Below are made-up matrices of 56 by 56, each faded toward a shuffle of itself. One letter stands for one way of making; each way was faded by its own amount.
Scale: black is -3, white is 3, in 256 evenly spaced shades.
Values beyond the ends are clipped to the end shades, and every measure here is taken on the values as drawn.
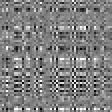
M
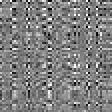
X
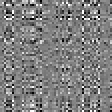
X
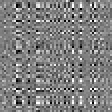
M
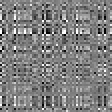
M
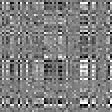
M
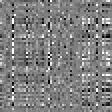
X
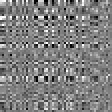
M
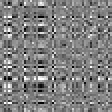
M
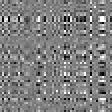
M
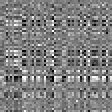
M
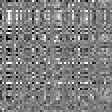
X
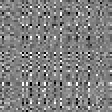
X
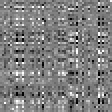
X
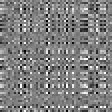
M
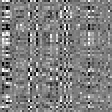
X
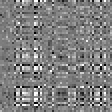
M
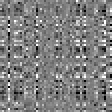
X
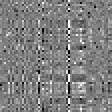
X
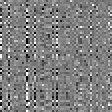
X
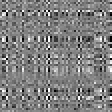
M
